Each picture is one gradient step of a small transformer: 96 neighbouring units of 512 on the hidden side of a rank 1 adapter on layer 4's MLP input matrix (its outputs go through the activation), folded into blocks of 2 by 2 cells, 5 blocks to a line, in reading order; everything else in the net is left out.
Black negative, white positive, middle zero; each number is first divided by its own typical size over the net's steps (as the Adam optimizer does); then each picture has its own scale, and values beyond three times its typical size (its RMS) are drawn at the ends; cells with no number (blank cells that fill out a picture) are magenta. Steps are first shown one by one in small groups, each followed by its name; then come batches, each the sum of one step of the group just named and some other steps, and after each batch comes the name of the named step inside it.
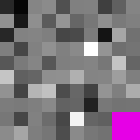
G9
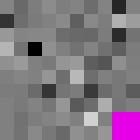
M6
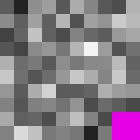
G9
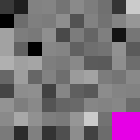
M6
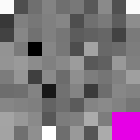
M6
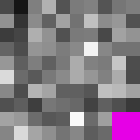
G9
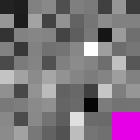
G9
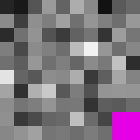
G9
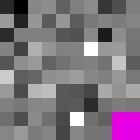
G9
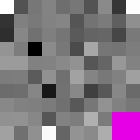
M6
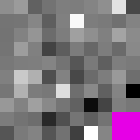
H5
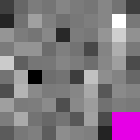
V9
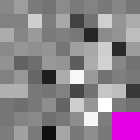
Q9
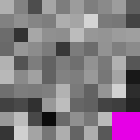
H5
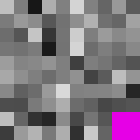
H5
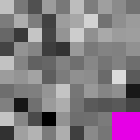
H5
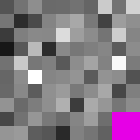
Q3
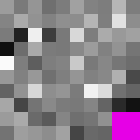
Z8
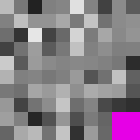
Z8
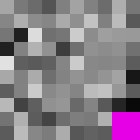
Z8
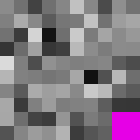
Z8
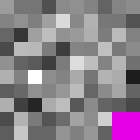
Q3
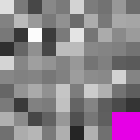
Z8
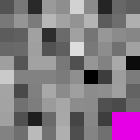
Q3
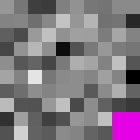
Q3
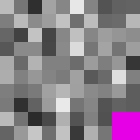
Q3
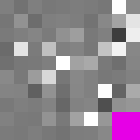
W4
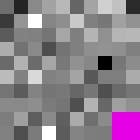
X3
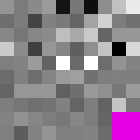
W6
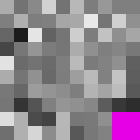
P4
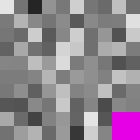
W4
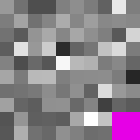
W4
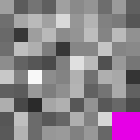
X3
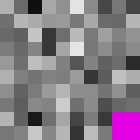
X3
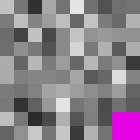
W6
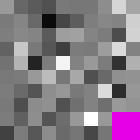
W4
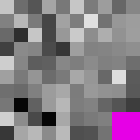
P4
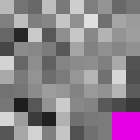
P4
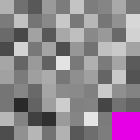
W4
